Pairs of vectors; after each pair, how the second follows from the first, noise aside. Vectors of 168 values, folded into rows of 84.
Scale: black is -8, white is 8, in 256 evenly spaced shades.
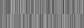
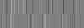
partly zeroed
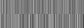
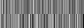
scaled up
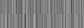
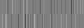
partly zeroed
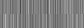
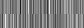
scaled up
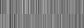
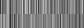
scaled up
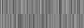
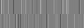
partly zeroed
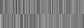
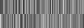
scaled up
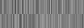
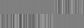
partly zeroed
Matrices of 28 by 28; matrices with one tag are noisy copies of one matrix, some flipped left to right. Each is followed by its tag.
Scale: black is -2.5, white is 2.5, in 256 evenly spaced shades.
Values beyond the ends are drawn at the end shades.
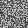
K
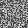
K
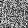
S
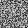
K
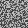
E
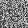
S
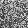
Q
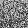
Q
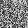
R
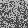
Q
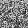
Q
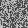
R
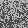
Q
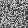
S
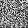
S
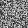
K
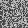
S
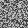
E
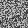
K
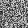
S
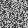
R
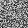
E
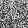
Q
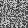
S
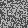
K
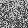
Q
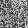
R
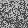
Q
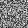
K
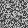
E
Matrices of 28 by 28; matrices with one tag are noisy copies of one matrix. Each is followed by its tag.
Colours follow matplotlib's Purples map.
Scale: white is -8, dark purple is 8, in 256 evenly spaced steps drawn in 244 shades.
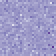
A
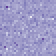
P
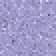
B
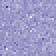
P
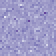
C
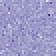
B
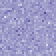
C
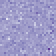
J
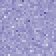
C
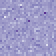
C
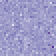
A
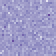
B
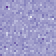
P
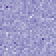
P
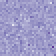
A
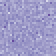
B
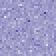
C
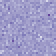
B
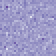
P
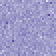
B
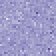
J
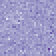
J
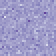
C
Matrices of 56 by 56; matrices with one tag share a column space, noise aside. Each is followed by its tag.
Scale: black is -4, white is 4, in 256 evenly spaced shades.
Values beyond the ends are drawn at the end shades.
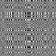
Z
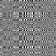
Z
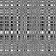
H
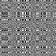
Z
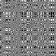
Z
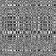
H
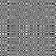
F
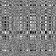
H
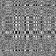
H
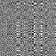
F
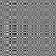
F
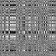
H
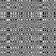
Z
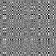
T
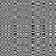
F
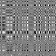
H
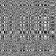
H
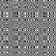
Z
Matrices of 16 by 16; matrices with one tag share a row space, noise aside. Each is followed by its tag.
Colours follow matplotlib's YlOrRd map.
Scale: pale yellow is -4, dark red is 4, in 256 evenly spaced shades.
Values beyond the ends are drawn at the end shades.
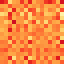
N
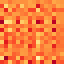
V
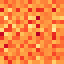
V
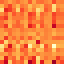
V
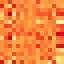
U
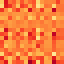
V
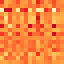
V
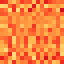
N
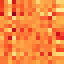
U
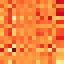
U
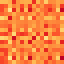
N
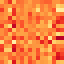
U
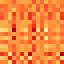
N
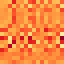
N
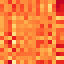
U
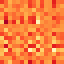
V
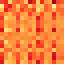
V
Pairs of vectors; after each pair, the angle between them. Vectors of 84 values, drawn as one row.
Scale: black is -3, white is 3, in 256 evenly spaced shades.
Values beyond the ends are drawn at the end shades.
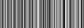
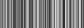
nearly parallel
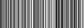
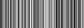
nearly parallel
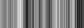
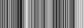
nearly opposite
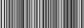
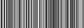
partly aligned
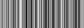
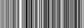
nearly parallel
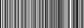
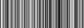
partly aligned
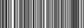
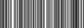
nearly parallel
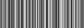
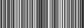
partly aligned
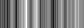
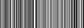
orthogonal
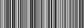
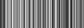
partly opposed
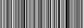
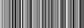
partly opposed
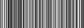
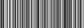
partly opposed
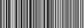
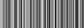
partly aligned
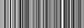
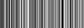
nearly opposite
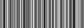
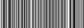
partly aligned
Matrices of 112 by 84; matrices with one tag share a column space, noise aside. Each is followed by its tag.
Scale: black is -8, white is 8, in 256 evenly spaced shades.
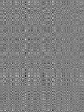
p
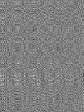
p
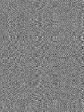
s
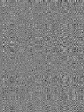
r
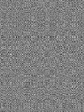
s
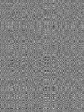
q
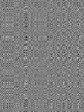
s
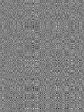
q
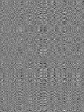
p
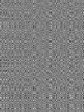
q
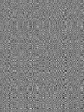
q
